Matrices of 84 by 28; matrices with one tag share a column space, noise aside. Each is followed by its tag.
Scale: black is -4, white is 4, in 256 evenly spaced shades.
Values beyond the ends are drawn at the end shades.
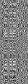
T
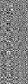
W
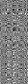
W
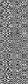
T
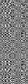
T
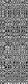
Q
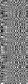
Q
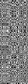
Q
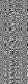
W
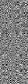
T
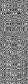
W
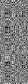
Q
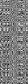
W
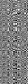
W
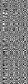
W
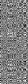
T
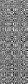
W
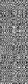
Q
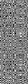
T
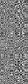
T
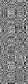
Q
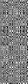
Q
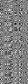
W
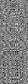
W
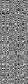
W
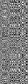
T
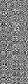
W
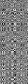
W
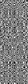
Q
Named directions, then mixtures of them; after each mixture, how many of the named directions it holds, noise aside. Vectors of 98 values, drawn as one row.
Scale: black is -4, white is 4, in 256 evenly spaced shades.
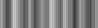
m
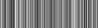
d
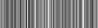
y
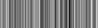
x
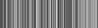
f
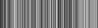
one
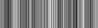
three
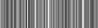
one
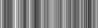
two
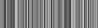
three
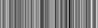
one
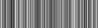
one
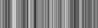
two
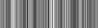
three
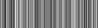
one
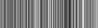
three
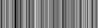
three
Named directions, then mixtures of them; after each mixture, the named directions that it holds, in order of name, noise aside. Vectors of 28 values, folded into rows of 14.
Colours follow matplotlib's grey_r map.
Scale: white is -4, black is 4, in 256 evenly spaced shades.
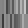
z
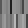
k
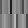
k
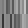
z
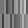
z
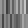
z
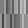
z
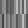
k, z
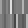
k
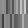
z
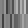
z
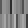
k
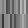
z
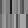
k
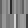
k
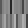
k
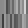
z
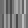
k, z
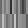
k, z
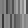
z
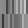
z
